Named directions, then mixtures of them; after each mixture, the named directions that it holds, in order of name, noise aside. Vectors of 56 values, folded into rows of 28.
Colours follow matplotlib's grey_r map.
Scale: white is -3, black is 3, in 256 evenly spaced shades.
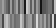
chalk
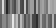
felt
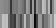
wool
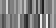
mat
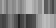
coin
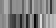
coin, mat, wool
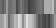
coin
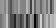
coin, mat, wool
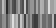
felt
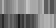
coin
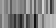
coin, wool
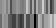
coin, wool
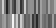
felt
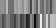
coin, mat, wool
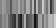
coin, wool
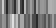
felt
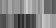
coin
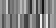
mat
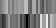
coin, mat
